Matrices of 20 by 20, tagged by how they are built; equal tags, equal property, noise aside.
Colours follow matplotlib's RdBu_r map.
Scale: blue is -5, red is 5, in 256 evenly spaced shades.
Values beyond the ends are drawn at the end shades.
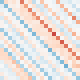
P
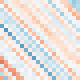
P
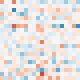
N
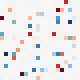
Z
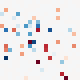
Z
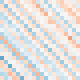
P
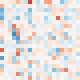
N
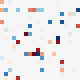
Z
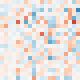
N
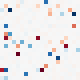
Z
